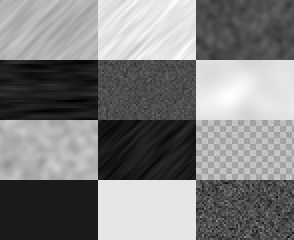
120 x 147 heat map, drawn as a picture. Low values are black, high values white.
The table splits into 4 rows of 3 panels. Panel 1,1: high, slanting up to the right, faint in contrast. Panel 1,2: very high, slanting up to the right, faint in contrast. Panel 1,3: low, blotchy, faint in contrast. Panel 2,1: very low, streaked across, faint in contrast. Panel 2,2: low, fine-grained, faint in contrast. Panel 2,3: very high, smooth, faint in contrast. Panel 3,1: high, blotchy, faint in contrast. Panel 3,2: very low, slanting up to the right, faint in contrast. Panel 3,3: high, checkered. Panel 4,1: very low, flat. Panel 4,2: very high, flat. Panel 4,3: low, fine-grained.
